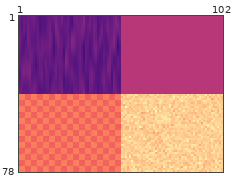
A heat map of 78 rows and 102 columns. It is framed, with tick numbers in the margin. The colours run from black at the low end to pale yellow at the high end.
The table splits into 2 rows of 2 panels. Panel 1,1: low, streaked downward, faint in contrast. Panel 1,2: middling, flat. Panel 2,1: high, checkered, faint in contrast. Panel 2,2: very high, fine-grained, faint in contrast.
